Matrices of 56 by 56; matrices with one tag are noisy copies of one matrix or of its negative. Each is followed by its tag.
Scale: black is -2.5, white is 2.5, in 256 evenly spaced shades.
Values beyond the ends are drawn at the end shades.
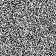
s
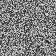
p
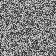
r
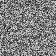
r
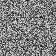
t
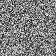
p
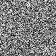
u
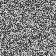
r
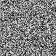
t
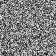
r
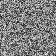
r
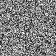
p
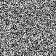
r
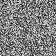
s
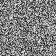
s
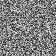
t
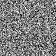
t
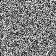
r
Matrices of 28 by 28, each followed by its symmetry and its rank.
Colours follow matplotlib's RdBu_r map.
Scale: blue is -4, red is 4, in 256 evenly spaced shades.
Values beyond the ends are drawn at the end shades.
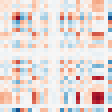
symmetric, rank two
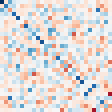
symmetric, full rank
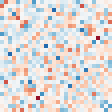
symmetric, full rank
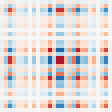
symmetric, rank one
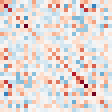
symmetric, rank five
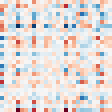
neither, rank three
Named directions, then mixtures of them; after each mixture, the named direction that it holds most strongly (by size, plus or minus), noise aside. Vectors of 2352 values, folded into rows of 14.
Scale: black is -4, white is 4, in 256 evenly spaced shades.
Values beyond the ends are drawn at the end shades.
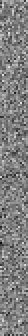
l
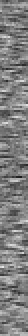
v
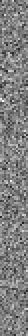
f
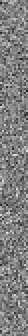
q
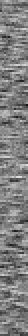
v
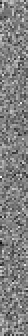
l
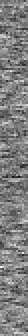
v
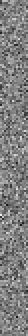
q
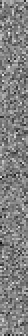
l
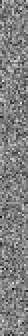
l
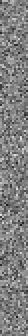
q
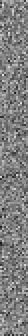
l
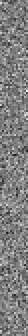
q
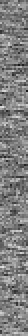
v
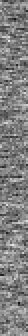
v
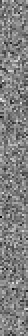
f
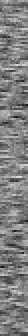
v
